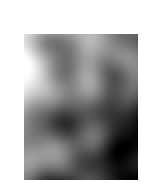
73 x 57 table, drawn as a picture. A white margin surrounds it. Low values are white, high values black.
The ninth with the lowest average is the top left. No lone cell stands out from its neighbours. The texture varies smoothly and slowly. There is an overall slope up to the bottom right. No row or column stands out. The bottom right is the ninth with the highest average.
